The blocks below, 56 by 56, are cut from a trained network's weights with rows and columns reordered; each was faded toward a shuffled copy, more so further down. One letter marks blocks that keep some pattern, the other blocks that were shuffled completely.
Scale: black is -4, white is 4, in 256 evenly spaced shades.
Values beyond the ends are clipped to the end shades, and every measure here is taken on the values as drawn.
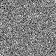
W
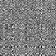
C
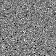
W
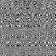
C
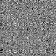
C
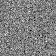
W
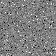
W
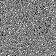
W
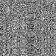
C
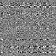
C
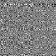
C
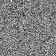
W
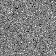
W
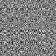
C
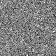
W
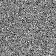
W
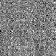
C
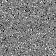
W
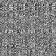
C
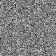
W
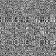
C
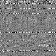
C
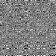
C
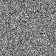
W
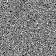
W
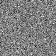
W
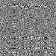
C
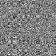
C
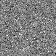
W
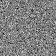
W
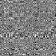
C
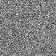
W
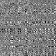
C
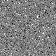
W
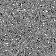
W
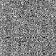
C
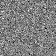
W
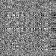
C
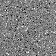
W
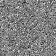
W
